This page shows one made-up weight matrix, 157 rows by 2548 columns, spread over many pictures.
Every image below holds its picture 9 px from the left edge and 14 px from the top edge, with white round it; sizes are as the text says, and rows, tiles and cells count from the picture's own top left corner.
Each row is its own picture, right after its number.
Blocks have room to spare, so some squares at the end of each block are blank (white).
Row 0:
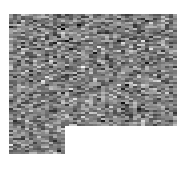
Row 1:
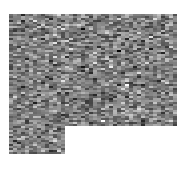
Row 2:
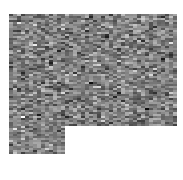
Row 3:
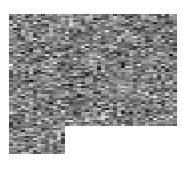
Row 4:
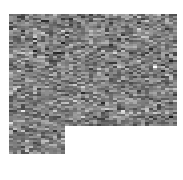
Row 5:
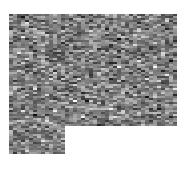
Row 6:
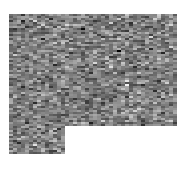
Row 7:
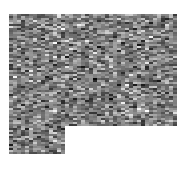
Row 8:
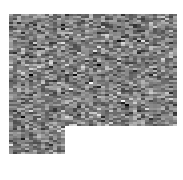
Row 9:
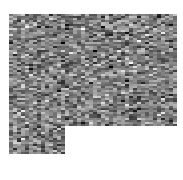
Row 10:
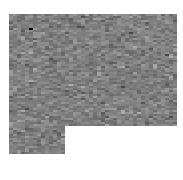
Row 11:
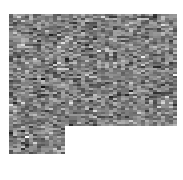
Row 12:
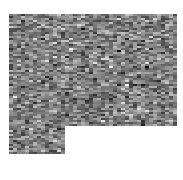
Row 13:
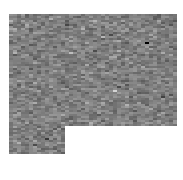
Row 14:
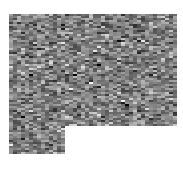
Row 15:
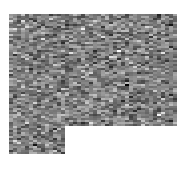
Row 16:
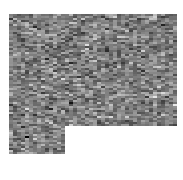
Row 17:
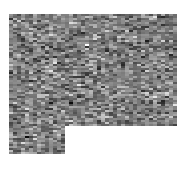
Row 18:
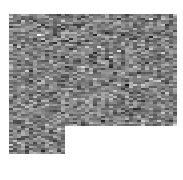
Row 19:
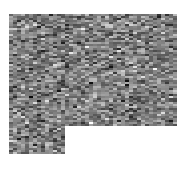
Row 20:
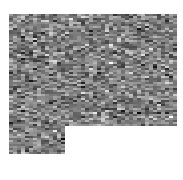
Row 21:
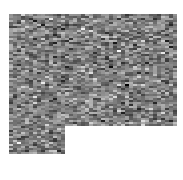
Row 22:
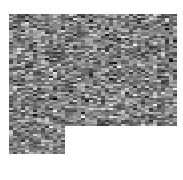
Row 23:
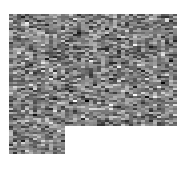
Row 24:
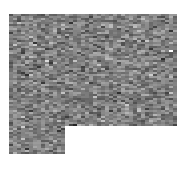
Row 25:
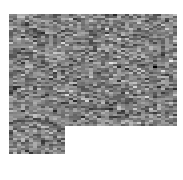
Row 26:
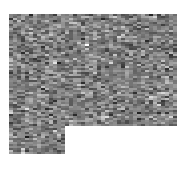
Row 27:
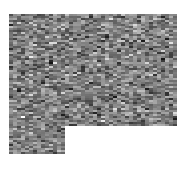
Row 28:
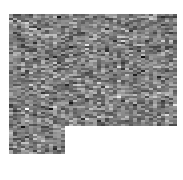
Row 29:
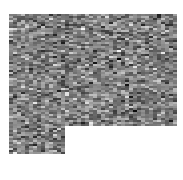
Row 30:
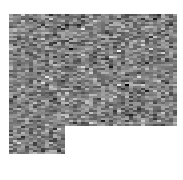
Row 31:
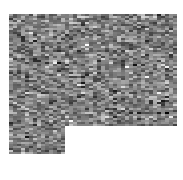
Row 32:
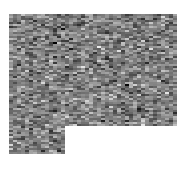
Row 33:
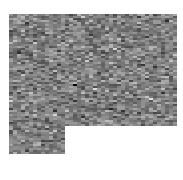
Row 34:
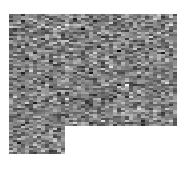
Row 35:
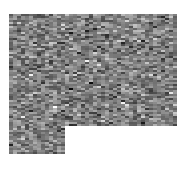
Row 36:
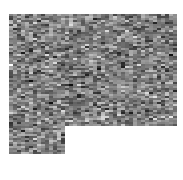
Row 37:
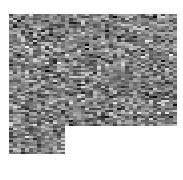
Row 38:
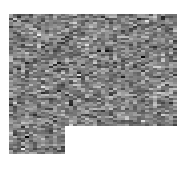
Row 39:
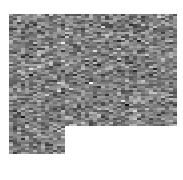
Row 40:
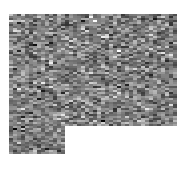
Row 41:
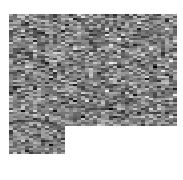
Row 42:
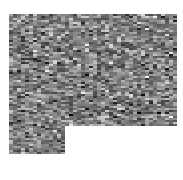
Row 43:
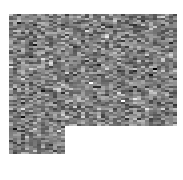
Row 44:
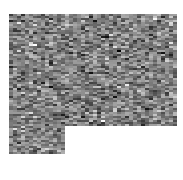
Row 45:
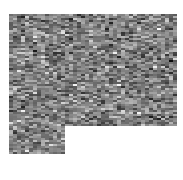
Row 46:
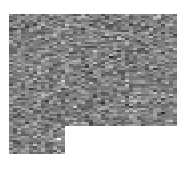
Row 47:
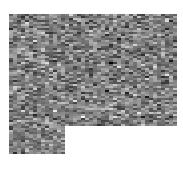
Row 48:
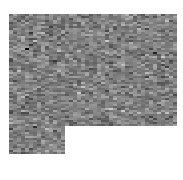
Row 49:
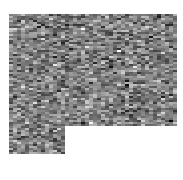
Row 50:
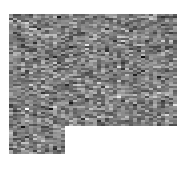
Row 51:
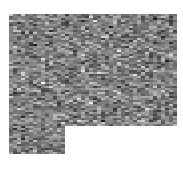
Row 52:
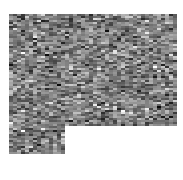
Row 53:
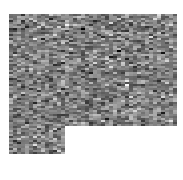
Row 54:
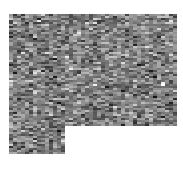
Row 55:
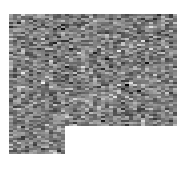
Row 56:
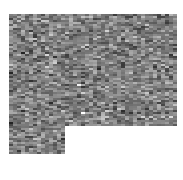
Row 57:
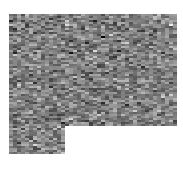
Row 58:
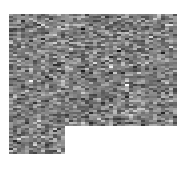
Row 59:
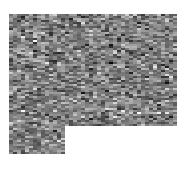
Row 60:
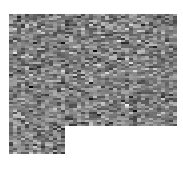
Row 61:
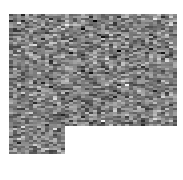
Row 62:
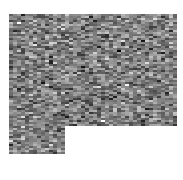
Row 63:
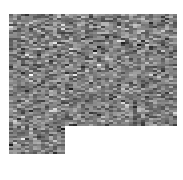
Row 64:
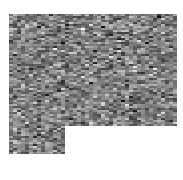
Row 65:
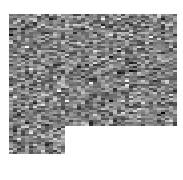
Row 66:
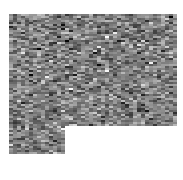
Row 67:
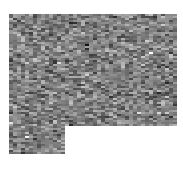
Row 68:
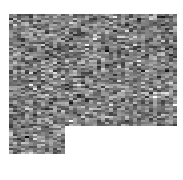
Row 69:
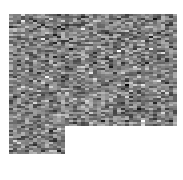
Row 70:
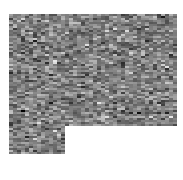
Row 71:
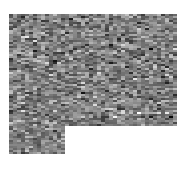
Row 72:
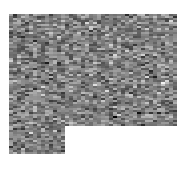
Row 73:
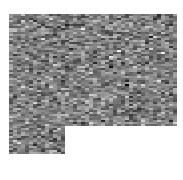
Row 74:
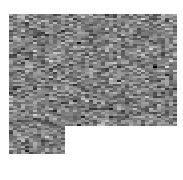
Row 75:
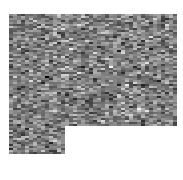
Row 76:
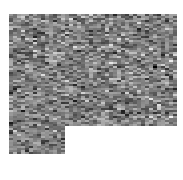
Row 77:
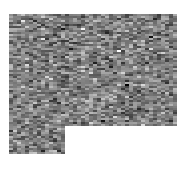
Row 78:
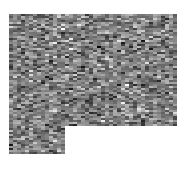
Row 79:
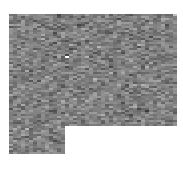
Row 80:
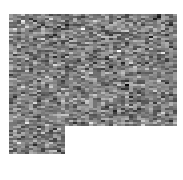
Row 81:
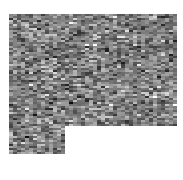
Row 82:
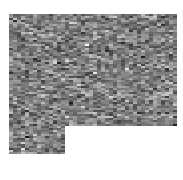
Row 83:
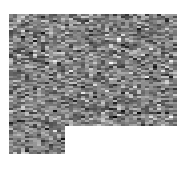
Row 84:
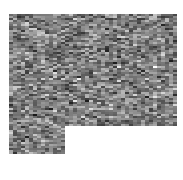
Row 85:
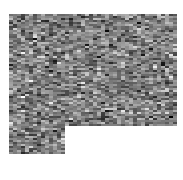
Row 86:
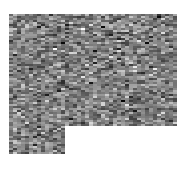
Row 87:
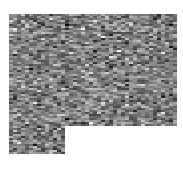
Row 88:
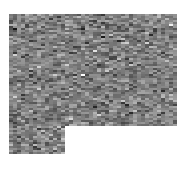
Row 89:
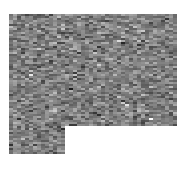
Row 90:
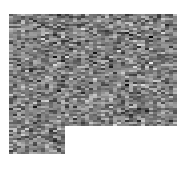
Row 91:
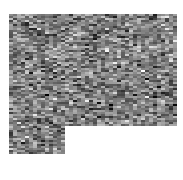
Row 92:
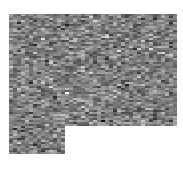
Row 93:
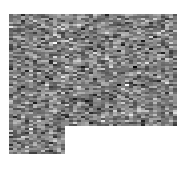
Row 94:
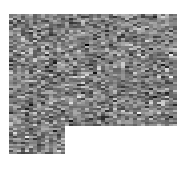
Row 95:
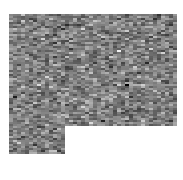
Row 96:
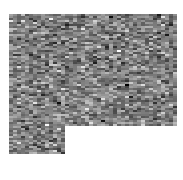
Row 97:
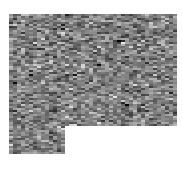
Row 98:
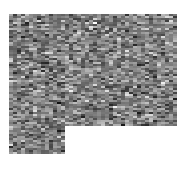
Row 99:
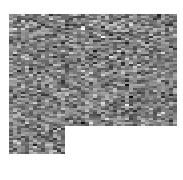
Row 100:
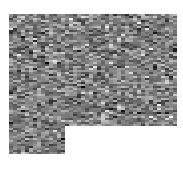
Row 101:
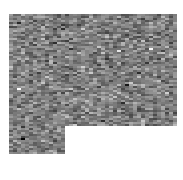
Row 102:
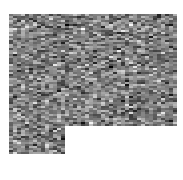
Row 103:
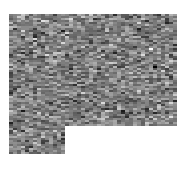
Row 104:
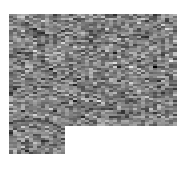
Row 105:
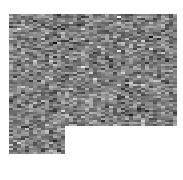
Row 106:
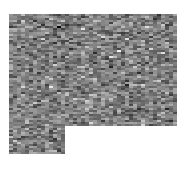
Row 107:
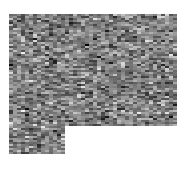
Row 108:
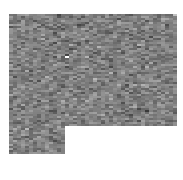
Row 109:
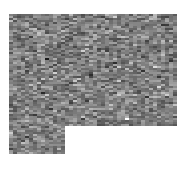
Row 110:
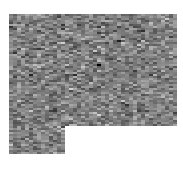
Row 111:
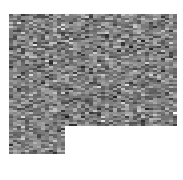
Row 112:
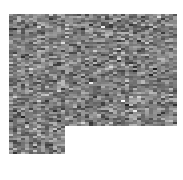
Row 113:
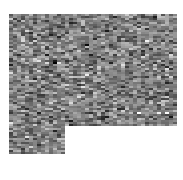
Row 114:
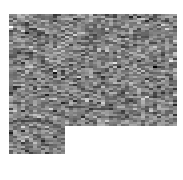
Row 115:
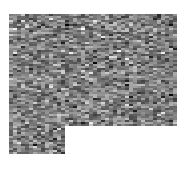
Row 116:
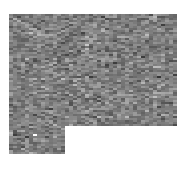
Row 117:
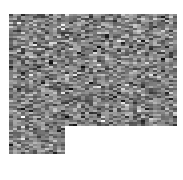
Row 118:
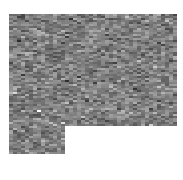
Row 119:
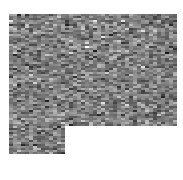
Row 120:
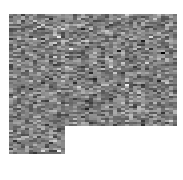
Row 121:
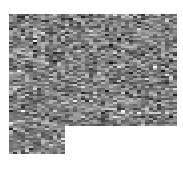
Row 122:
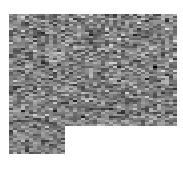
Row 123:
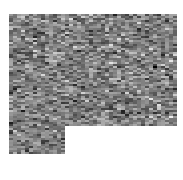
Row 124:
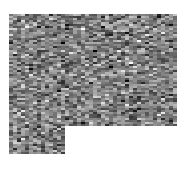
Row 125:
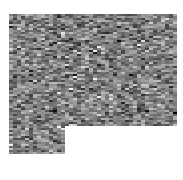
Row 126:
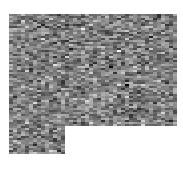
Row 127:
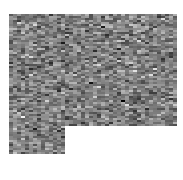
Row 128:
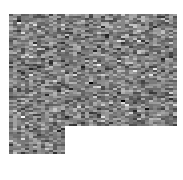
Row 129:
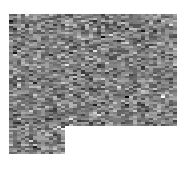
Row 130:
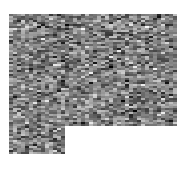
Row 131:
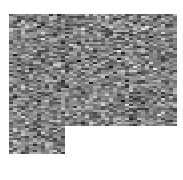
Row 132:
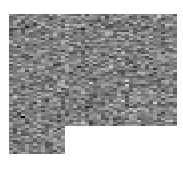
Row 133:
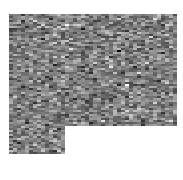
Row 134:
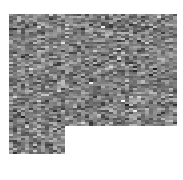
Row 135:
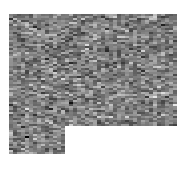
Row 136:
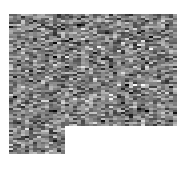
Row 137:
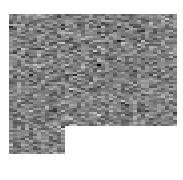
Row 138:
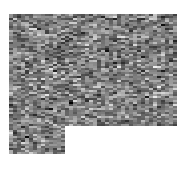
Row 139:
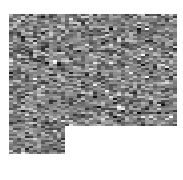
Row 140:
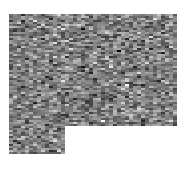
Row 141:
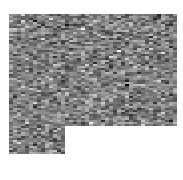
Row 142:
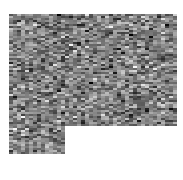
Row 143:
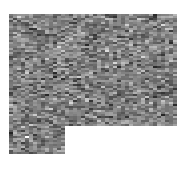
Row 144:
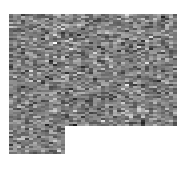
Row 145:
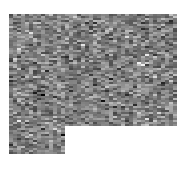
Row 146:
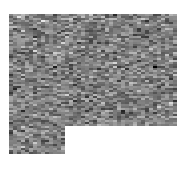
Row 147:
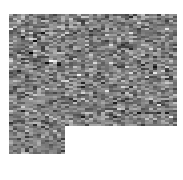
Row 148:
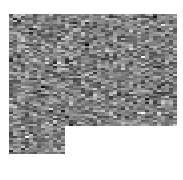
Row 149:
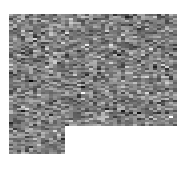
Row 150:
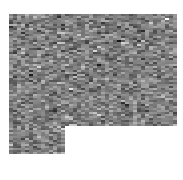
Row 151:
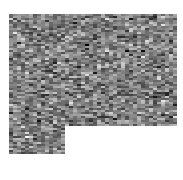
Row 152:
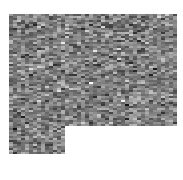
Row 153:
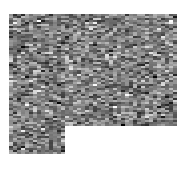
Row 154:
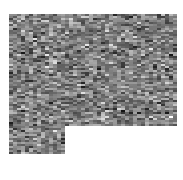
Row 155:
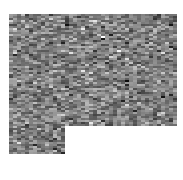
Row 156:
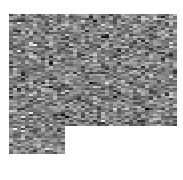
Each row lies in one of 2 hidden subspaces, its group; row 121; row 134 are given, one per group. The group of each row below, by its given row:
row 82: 121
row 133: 134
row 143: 121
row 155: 134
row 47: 121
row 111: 134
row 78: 134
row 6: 134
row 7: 134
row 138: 121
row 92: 134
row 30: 134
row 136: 134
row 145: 121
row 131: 134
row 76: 121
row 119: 134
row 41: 121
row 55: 134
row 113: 121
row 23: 121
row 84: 121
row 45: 121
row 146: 121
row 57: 134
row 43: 134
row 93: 134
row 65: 134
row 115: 134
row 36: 121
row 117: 134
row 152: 134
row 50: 121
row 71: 121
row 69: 134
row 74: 121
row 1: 134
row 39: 134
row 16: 121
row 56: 121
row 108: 134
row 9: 134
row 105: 134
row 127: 134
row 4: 121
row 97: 134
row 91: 121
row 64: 134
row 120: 134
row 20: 121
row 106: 134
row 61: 134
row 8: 134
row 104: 121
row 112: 134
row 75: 134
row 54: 121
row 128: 134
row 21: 134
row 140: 134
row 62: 134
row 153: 121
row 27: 134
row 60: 134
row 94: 121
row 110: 134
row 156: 134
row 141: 134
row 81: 121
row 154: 121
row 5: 121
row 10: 121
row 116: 121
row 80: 134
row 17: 121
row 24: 134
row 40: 134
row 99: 134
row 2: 134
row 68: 121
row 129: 134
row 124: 134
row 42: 121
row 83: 121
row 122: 121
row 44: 134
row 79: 134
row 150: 134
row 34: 134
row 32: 134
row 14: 134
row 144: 134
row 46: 134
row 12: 134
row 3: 121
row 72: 121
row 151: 121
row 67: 121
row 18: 134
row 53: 134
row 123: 121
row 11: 121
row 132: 134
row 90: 134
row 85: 121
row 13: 134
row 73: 134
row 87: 134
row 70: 121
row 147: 121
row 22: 121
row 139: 121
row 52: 121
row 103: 121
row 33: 121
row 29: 134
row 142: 134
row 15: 134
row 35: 134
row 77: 134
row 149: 121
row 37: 121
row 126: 134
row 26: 121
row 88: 134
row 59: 121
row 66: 134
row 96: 134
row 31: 121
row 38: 121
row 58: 134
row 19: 134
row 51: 134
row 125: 134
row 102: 134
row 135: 121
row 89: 134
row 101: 134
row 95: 134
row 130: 134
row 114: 121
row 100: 121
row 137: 134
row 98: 121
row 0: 134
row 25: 121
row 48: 121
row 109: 121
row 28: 121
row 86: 134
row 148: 121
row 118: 121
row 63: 134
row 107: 121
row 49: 134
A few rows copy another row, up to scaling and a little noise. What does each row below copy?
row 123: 76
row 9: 124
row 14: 8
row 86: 64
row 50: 28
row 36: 3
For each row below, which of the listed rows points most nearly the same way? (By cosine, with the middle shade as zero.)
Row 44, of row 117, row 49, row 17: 117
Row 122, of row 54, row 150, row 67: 54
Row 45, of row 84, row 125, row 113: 84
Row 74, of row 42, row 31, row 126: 42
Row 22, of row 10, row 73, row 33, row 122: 10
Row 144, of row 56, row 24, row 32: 24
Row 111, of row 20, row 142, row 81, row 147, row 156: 156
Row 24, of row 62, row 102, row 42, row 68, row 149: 62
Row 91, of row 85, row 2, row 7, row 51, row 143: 143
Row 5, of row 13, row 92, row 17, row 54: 17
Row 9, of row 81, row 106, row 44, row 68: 106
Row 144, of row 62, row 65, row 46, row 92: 62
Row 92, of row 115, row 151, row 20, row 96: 96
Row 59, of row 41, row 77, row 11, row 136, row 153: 11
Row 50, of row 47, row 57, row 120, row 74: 47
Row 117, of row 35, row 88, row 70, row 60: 35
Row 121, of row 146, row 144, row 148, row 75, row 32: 148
